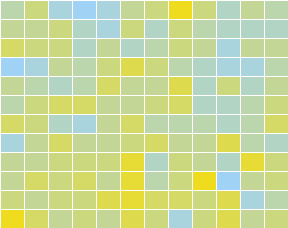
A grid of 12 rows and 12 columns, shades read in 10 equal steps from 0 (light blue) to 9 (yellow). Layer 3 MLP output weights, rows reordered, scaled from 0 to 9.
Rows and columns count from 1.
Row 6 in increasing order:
2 2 3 3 4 4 5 5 5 6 6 6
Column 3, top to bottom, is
1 5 5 4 2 6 2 6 5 5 5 4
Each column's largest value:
9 6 6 6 7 8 6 9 9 7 8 6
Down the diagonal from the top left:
3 4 5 3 6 4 3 4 4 0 1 5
